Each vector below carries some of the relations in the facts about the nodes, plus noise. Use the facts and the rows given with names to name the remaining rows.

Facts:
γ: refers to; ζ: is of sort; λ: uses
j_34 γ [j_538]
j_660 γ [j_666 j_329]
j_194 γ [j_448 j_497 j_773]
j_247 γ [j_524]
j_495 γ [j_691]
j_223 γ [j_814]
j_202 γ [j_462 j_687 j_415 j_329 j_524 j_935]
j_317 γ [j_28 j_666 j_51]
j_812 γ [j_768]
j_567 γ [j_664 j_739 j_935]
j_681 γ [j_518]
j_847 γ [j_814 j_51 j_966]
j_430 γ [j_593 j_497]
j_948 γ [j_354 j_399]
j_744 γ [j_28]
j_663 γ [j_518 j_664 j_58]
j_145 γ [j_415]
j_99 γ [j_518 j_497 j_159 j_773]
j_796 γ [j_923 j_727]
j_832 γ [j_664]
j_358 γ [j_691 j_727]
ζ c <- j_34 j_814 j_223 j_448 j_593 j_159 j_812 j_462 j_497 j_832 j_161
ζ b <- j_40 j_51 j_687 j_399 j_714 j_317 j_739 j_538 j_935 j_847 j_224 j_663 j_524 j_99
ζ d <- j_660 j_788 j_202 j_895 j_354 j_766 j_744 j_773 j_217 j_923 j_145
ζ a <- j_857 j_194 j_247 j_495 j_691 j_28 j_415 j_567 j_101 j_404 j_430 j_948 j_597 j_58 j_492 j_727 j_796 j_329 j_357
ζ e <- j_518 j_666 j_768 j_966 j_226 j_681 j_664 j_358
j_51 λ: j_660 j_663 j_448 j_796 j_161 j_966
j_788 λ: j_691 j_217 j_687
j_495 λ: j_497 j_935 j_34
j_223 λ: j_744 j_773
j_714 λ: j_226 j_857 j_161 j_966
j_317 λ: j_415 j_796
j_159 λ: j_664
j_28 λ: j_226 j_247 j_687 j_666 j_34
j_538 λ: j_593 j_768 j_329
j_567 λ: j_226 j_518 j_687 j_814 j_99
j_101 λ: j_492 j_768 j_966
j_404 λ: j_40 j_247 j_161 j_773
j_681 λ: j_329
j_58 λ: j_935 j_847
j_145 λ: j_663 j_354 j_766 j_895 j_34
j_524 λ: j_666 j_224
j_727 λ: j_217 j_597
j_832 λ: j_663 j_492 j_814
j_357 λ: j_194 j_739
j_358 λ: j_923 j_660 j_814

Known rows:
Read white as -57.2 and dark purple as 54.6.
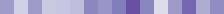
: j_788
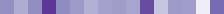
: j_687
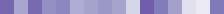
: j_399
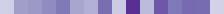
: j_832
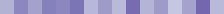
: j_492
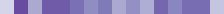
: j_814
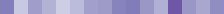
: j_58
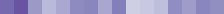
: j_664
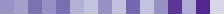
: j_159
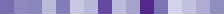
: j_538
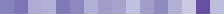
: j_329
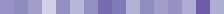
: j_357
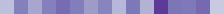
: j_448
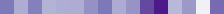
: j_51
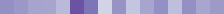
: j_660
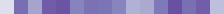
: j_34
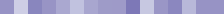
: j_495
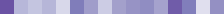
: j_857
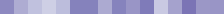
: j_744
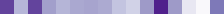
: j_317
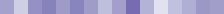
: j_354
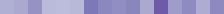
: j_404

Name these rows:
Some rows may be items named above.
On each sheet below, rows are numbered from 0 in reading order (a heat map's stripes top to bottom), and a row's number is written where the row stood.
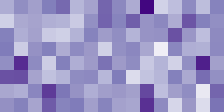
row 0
j_935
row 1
j_567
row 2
j_727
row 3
j_217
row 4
j_681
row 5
j_664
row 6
j_687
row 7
j_663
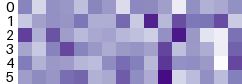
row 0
j_217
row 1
j_832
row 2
j_317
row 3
j_687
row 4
j_524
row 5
j_935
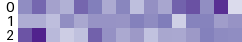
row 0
j_593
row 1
j_691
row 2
j_768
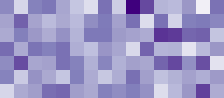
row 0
j_714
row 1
j_358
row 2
j_223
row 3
j_739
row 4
j_593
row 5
j_923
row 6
j_597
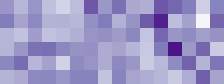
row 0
j_28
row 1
j_51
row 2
j_404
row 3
j_497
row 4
j_518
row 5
j_773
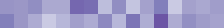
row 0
j_660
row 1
j_101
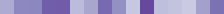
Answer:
j_847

